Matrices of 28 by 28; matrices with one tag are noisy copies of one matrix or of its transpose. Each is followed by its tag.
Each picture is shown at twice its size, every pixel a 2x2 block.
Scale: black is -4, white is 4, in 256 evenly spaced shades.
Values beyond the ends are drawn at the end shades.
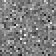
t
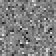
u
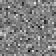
u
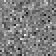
t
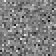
t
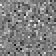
t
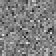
u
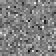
u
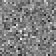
t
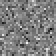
u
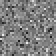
u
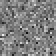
u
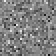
t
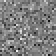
t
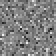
u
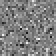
u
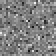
u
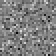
t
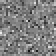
u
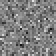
u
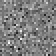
t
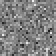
u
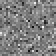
u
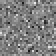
u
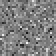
u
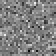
u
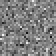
u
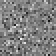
t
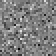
t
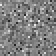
t
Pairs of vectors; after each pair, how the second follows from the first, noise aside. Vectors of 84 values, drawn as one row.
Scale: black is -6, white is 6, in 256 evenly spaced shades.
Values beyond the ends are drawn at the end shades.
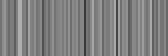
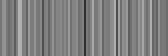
copied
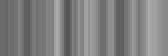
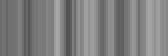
copied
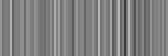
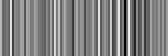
scaled up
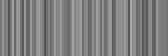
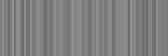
shrunk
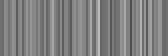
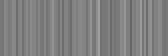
shrunk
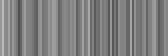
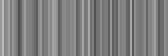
copied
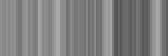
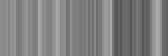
copied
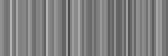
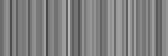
negated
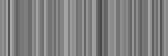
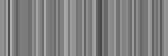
copied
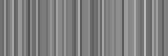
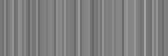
shrunk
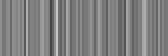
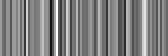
scaled up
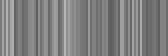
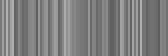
copied
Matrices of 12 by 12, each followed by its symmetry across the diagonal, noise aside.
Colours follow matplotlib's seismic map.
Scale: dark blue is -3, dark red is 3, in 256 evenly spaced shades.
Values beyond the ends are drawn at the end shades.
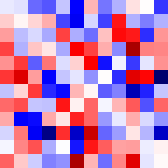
antisymmetric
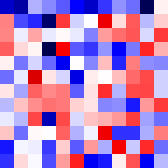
neither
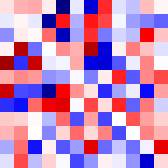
antisymmetric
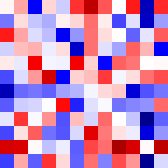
antisymmetric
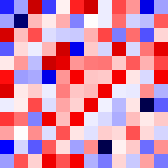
symmetric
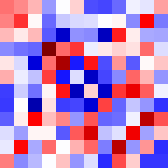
symmetric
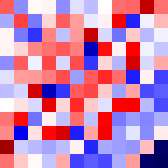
symmetric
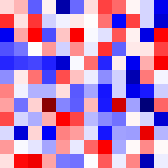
neither
